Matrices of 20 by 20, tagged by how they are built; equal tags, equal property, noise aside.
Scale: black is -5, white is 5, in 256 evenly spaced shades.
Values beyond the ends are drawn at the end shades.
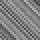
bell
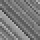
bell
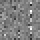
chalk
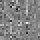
chalk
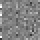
chalk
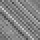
bell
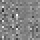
chalk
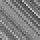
bell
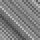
bell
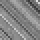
bell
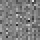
chalk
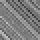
bell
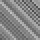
bell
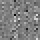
chalk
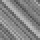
bell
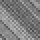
bell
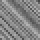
bell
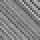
bell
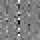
chalk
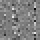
chalk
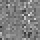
chalk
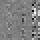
chalk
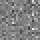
chalk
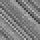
bell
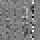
chalk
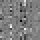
chalk
